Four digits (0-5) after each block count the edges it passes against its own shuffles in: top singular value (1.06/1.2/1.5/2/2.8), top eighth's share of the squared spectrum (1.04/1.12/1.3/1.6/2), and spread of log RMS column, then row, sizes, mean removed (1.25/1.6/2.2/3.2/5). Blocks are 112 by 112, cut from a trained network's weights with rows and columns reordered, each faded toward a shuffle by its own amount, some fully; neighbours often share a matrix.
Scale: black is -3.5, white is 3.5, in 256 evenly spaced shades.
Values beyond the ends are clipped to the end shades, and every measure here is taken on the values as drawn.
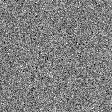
0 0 0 0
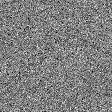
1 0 0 0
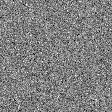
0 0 0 0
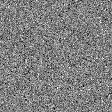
1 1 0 0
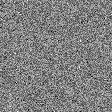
0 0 0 0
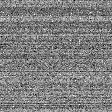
4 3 1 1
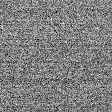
2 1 0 0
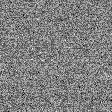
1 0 0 0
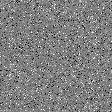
1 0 0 0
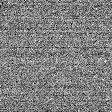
3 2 0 0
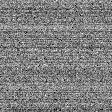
4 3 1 1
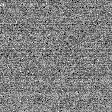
3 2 0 0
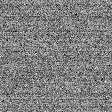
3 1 0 0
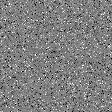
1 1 0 0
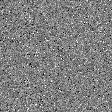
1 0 0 0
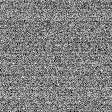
3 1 0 0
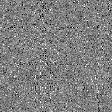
3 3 2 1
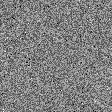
0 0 0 0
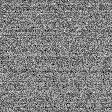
3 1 0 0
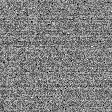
3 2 0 0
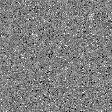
2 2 1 1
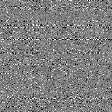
4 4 1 3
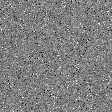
0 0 0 0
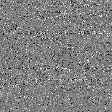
3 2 0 2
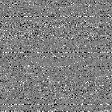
4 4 1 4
